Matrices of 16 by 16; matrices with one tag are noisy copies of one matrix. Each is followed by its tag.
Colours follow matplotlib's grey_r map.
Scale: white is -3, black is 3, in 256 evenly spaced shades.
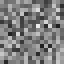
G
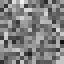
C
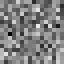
G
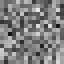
G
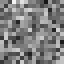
C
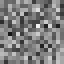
G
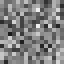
G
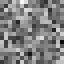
C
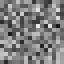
G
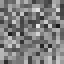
G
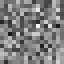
G
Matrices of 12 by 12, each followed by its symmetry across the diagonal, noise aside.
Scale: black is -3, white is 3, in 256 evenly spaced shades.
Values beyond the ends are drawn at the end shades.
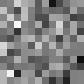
neither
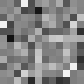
symmetric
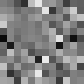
antisymmetric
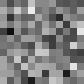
antisymmetric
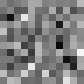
neither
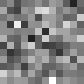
neither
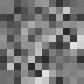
symmetric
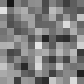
antisymmetric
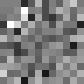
symmetric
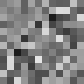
symmetric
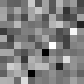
antisymmetric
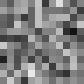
antisymmetric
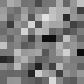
neither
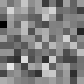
neither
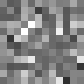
symmetric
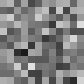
neither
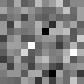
antisymmetric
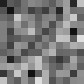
symmetric
